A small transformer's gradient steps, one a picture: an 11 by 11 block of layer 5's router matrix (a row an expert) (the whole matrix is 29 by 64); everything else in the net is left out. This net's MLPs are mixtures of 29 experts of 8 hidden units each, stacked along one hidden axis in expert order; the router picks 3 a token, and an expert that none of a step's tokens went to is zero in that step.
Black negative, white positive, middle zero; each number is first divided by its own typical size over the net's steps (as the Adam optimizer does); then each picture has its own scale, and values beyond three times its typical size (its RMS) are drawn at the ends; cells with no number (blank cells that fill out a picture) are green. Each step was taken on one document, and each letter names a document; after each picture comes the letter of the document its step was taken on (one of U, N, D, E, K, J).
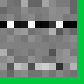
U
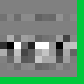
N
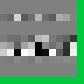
N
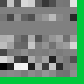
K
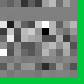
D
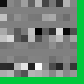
K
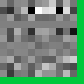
U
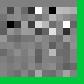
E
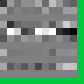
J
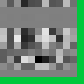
D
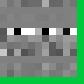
D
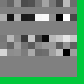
N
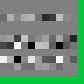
N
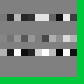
N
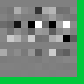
E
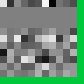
D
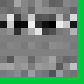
U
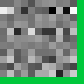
U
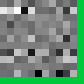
U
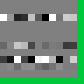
N
